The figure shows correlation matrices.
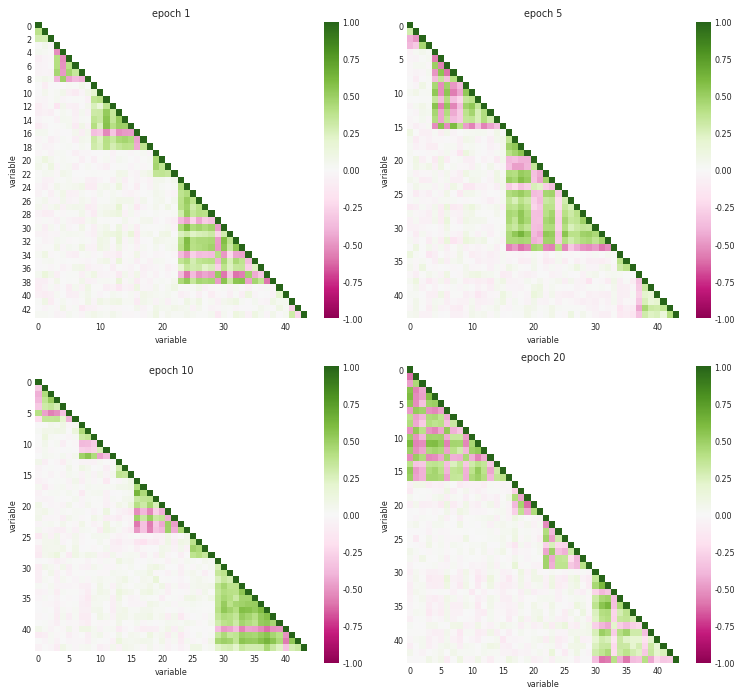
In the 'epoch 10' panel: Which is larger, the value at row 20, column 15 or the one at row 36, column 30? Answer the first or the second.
the second
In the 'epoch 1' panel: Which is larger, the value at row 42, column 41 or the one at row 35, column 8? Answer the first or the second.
the second
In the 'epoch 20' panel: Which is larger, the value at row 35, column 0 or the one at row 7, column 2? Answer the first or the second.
the first
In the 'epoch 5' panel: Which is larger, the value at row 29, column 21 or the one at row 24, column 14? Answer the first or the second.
the second
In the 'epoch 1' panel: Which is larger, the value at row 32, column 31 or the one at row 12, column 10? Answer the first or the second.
the first
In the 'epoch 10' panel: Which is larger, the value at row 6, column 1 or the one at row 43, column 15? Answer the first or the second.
the first
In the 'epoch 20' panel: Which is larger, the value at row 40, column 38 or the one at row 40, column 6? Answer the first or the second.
the second
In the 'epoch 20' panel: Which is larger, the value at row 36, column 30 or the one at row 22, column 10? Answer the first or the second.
the first
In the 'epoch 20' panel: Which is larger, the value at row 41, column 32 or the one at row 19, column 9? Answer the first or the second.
the first
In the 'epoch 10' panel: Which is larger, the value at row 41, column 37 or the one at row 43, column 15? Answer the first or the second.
the first
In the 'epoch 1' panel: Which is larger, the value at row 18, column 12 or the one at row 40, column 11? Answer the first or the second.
the first
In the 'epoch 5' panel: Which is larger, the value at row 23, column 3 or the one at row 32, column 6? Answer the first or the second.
the second
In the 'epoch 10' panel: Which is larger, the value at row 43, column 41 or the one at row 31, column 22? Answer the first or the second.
the first
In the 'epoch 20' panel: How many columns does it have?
44
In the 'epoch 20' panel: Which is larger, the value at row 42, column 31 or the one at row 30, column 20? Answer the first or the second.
the first
